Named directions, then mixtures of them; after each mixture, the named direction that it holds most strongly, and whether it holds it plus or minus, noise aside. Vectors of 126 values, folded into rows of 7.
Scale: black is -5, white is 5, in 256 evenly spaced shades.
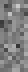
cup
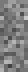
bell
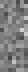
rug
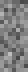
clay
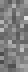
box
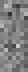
cup, minus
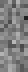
box, minus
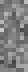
box, plus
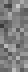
cup, plus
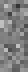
cup, minus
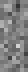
cup, minus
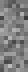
bell, minus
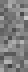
bell, plus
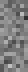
bell, minus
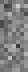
cup, plus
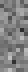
rug, minus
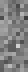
bell, minus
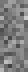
bell, plus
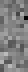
bell, minus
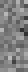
rug, minus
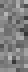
rug, minus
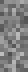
clay, minus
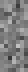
rug, plus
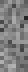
box, minus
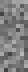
clay, minus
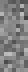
bell, minus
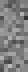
bell, minus
